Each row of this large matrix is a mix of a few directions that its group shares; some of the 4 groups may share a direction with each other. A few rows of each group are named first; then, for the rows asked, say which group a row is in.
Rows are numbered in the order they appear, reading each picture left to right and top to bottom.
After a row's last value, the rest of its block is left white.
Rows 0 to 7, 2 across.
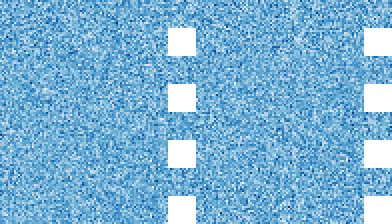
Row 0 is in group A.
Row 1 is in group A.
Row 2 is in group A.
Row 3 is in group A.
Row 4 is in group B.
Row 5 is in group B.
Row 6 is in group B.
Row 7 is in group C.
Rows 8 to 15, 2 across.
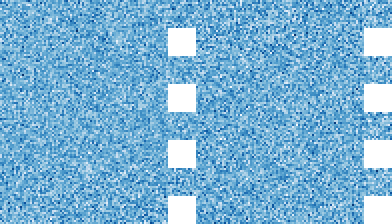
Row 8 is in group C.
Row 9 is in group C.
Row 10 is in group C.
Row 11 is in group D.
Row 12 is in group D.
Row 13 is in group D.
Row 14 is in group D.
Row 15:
D
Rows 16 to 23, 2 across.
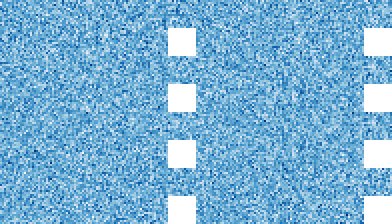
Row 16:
B
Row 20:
D
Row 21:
B
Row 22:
A
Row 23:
B
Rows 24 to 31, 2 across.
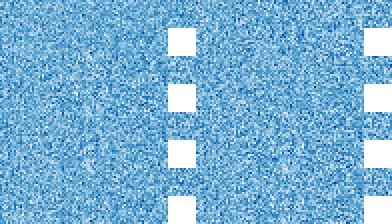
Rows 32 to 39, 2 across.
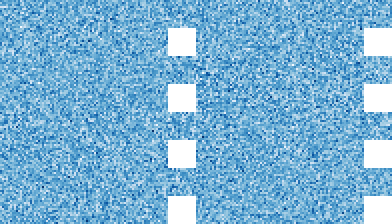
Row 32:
D
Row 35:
B
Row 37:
C
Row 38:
B
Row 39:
D
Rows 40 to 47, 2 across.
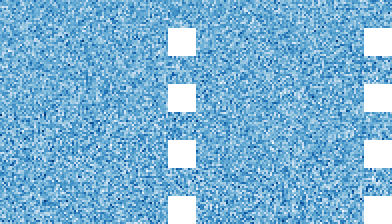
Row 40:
D
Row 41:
A
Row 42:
B
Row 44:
C
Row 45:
C
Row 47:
B
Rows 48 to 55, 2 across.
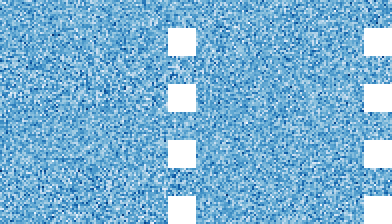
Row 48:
C
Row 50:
B
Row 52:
D
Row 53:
A
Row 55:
A
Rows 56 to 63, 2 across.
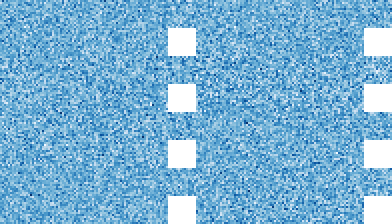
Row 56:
D
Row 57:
A
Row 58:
B
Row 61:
A
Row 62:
A
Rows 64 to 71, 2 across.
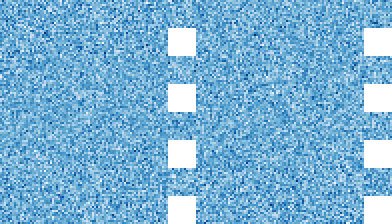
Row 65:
D
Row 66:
B
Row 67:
C
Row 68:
D
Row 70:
D
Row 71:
B
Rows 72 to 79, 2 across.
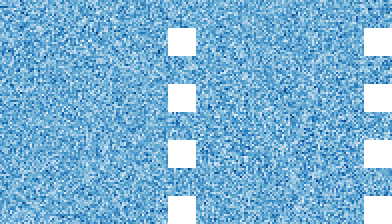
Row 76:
B
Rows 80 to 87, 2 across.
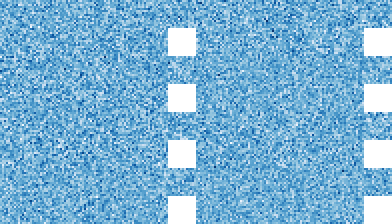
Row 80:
A
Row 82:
B
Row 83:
C
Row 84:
D
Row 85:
D
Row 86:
C
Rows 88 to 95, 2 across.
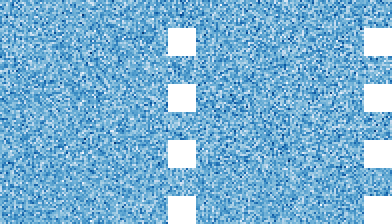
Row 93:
A
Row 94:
B
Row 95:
A
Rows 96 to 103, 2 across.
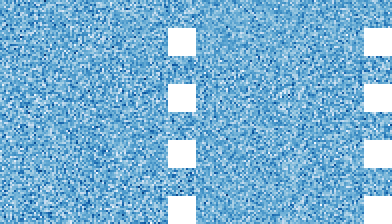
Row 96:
C
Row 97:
A
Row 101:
A
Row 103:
A
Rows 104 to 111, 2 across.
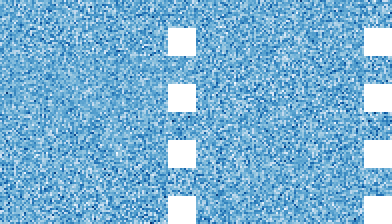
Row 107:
A
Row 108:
C
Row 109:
D
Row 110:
B
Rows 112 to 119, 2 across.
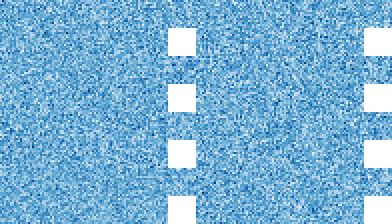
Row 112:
A
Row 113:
A
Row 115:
B
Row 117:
C
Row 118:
A
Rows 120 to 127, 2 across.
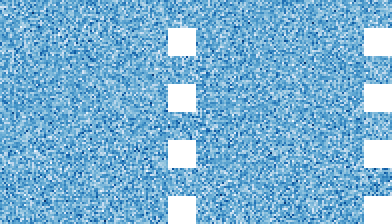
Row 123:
B
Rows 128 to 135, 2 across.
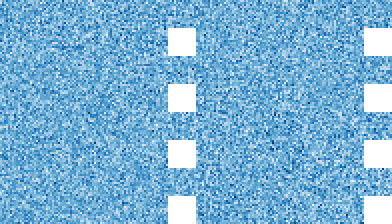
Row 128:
D
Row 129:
A
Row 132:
B
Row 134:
D
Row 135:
B
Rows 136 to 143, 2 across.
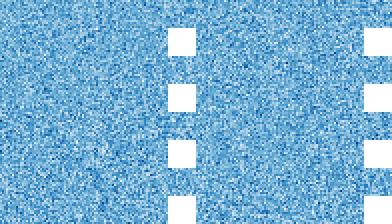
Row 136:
C
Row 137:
A
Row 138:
A
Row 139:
A
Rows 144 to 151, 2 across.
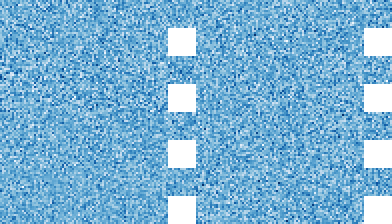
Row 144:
A
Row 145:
C
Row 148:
C
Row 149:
A
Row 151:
B
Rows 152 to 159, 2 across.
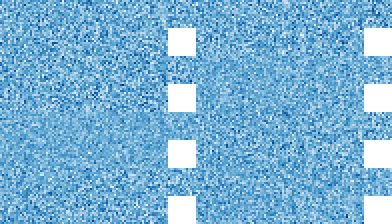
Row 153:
B
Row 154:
A
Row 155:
A
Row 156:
D
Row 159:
B
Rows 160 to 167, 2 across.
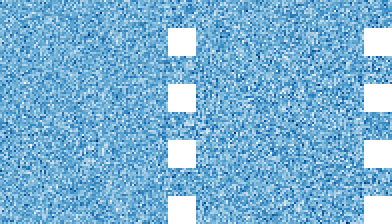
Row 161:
A
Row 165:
B
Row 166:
C
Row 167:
D
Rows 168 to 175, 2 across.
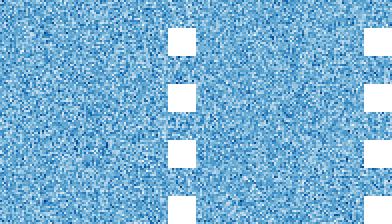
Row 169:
C
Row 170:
D
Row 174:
A
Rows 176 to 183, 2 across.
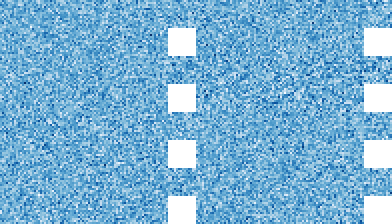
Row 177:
D
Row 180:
A
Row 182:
A
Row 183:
D
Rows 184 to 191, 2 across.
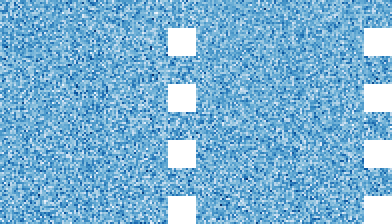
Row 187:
A
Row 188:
D
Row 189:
B
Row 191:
A
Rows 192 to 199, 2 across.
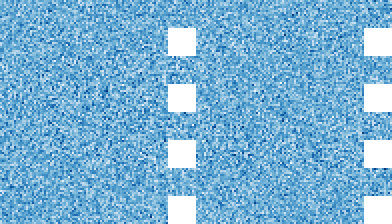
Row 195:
D
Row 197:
C
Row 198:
B
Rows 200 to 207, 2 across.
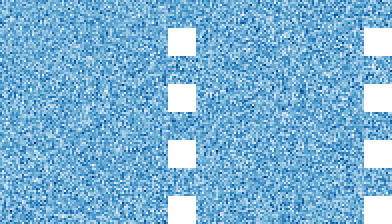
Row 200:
B
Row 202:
B
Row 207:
C
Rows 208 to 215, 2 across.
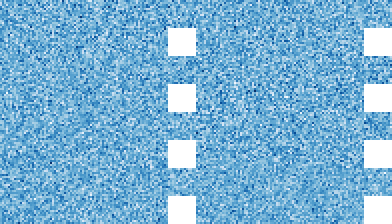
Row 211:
C
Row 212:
D
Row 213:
B
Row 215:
C
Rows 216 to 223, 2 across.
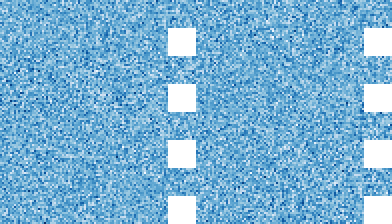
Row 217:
C
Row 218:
C
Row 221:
A
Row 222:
C
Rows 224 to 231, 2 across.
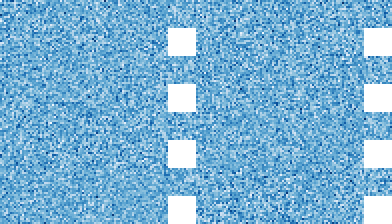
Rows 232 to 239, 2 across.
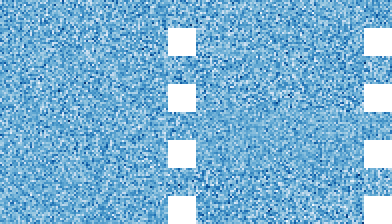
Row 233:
B
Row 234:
D
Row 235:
B
